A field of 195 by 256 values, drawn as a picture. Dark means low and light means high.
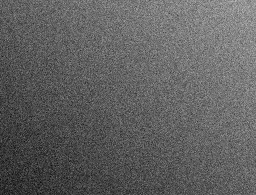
Ninth with the highest average: top right. Histogram: bell-shaped. Grain: fine. Slope: up to the top right. Stripes: none. Ninth with the lowest average: bottom left. Odd rows or columns: none. Mirror symmetry: none.
